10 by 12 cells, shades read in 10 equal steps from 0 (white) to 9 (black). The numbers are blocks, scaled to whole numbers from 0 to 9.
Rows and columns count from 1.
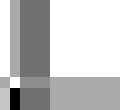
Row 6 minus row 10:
-2 -6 0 0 0 -3 -3 -3 -3 -3 -3 -3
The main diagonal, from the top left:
0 3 5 5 5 0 0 3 3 3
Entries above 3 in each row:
3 3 3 3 3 3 3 3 4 4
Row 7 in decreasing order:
5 5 5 3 0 0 0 0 0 0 0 0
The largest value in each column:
3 9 5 5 5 3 3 3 3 3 3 3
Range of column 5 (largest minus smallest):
1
